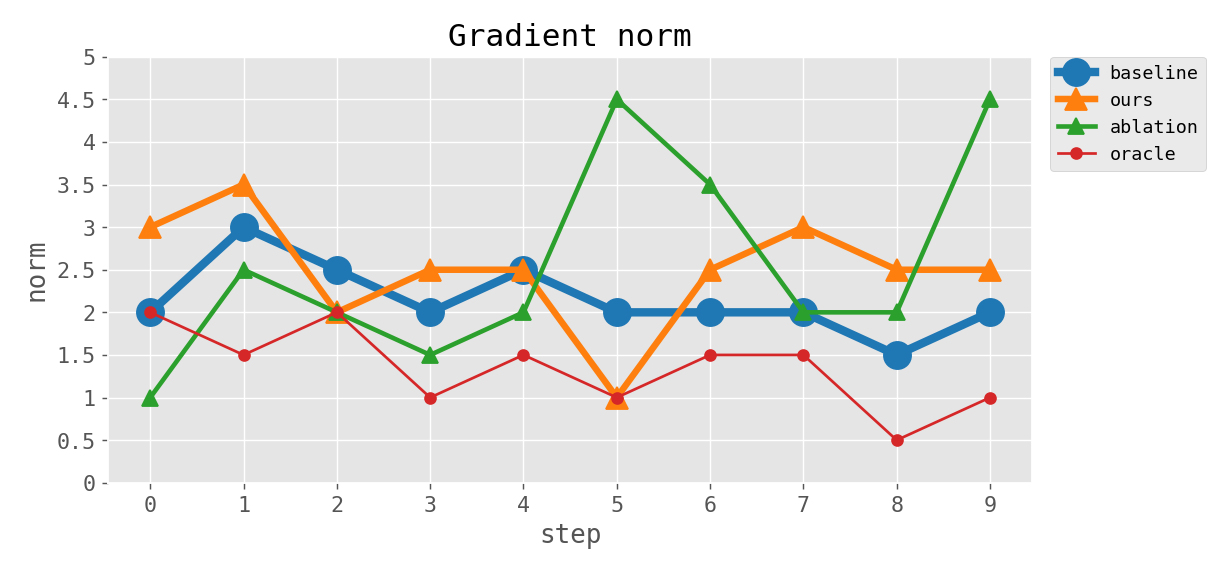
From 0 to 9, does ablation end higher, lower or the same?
higher
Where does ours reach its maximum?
1
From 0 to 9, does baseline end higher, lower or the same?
the same
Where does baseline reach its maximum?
1
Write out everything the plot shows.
Title: Gradient norm
x-axis: step, ticks 0 1 2 3 4 5 6 7 8 9
y-axis: norm, ticks 0 0.5 1 1.5 2 2.5 3 3.5 4 4.5 5
Legend: baseline, ours, ablation, oracle
Values:
baseline: 2 3 2.5 2 2.5 2 2 2 1.5 2
ours: 3 3.5 2 2.5 2.5 1 2.5 3 2.5 2.5
ablation: 1 2.5 2 1.5 2 4.5 3.5 2 2 4.5
oracle: 2 1.5 2 1 1.5 1 1.5 1.5 0.5 1
